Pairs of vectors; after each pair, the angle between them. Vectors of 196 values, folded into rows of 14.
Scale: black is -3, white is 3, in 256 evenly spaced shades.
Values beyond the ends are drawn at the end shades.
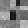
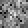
partly opposed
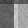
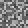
orthogonal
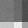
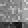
nearly opposite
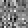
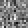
nearly opposite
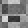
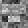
nearly opposite
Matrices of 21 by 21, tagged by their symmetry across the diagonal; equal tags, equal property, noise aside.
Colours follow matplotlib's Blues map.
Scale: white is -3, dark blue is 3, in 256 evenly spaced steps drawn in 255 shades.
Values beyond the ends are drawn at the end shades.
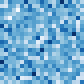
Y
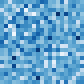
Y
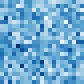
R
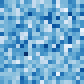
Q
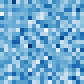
R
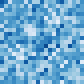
Y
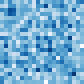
Y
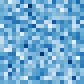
Q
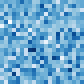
Q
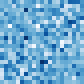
R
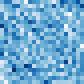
R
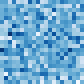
Q
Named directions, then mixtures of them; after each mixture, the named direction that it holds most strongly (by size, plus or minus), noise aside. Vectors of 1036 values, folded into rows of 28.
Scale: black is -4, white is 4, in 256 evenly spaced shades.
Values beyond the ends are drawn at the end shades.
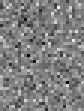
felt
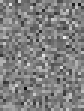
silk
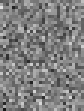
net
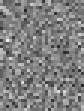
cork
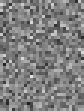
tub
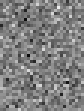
felt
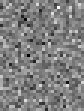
felt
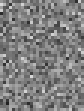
tub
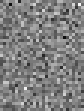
silk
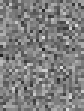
silk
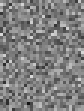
tub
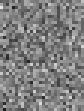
net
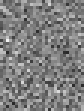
cork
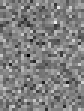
felt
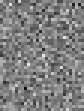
silk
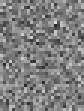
tub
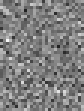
cork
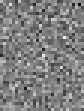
silk
